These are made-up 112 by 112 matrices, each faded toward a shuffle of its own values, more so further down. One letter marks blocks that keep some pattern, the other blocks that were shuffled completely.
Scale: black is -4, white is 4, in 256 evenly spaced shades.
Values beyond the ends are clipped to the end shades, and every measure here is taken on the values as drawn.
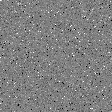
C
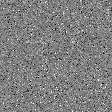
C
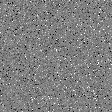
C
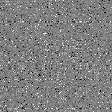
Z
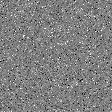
C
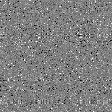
Z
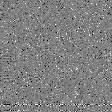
Z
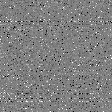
Z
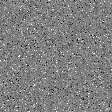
C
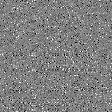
Z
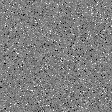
C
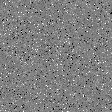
C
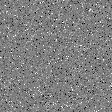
C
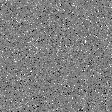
C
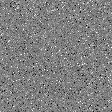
C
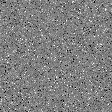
C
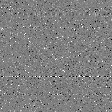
Z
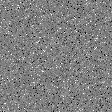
C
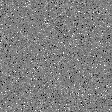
C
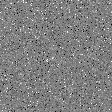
C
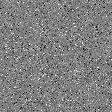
C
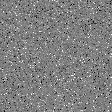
C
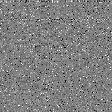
Z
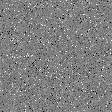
C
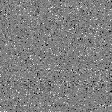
Z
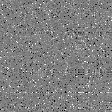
Z
